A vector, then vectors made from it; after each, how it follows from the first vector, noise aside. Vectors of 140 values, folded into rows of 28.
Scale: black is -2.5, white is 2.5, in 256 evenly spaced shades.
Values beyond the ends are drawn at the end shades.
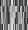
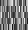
sign-scrambled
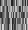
sign-scrambled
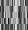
reversed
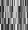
reversed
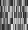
sign-scrambled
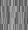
shrunk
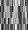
reversed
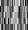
reversed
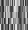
reversed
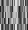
reversed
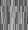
shrunk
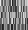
sign-scrambled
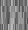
shrunk
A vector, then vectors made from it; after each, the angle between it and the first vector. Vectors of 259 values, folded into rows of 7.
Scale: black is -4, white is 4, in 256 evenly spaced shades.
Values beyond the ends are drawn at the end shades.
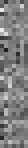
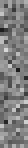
partly opposed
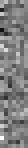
nearly opposite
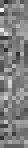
nearly parallel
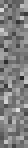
partly aligned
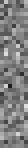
partly opposed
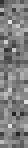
partly aligned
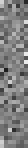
orthogonal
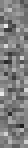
orthogonal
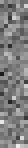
orthogonal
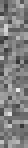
partly aligned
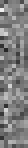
nearly parallel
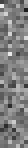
orthogonal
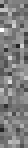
partly aligned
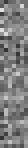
nearly parallel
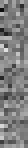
nearly opposite
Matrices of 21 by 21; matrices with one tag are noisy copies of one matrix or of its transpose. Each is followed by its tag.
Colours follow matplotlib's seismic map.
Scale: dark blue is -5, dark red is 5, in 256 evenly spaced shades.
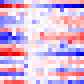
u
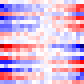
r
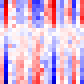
u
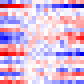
u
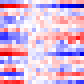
u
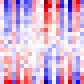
r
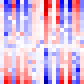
r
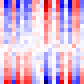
r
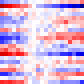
u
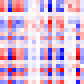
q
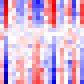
u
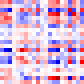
q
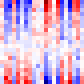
r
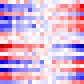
r
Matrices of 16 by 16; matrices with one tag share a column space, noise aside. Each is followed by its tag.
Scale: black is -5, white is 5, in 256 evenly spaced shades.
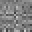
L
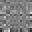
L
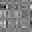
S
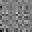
L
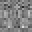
S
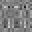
S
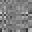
L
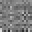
L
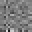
L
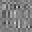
S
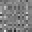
L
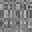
S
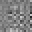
L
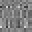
S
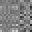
L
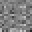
L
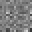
L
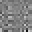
L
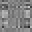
S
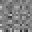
L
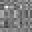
S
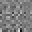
L
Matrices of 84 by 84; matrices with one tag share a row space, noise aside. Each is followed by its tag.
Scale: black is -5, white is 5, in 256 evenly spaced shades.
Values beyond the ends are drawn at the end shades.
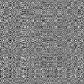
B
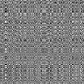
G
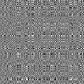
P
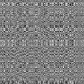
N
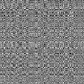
N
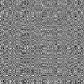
B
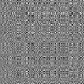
P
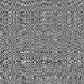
B
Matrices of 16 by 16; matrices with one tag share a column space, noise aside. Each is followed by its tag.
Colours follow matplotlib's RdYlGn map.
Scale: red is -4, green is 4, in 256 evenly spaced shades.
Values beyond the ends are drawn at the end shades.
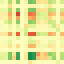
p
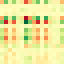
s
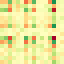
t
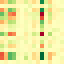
p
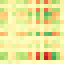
p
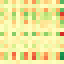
p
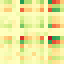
t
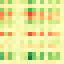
p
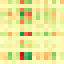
p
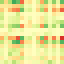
t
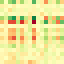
s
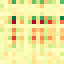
s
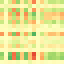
p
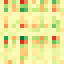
t
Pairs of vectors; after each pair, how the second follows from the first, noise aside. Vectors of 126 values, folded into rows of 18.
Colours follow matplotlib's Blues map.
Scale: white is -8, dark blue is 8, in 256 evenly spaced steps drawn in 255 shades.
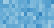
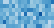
scaled up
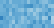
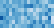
scaled up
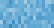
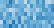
scaled up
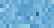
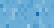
partly zeroed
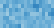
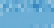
partly zeroed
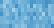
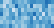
scaled up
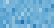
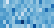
scaled up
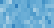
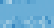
partly zeroed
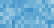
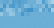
partly zeroed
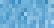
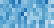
scaled up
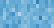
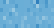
partly zeroed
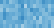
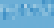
partly zeroed
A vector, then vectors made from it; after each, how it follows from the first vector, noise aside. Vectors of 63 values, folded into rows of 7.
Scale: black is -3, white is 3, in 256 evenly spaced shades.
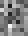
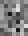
reversed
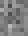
shrunk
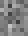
shrunk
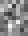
sign-scrambled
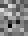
sign-scrambled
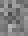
shrunk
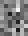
reversed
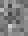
shrunk
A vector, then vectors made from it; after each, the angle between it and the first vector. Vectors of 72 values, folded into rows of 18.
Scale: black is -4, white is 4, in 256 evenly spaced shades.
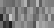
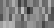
partly opposed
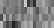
partly aligned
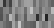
partly aligned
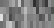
partly opposed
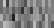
partly opposed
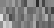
nearly opposite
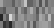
nearly parallel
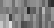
partly opposed
